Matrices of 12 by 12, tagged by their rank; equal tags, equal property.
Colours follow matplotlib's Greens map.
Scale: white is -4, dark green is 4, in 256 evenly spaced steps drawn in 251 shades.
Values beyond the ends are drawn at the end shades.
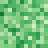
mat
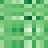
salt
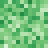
mat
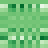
salt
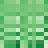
salt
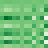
salt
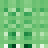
salt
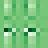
salt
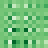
salt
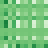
salt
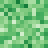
mat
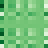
salt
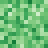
mat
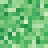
mat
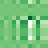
salt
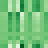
salt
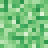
mat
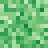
mat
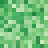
mat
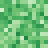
mat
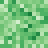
mat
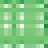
salt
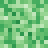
mat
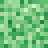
mat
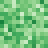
mat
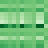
salt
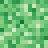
mat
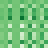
salt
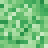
mat
